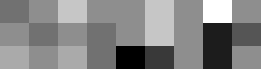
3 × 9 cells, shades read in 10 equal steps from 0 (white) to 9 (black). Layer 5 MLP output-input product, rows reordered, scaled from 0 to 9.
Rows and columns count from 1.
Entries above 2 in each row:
6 8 9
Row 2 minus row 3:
1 1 1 0 -5 -5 0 0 2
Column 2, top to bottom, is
4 5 4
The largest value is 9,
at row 3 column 5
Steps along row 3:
up down up up down down up down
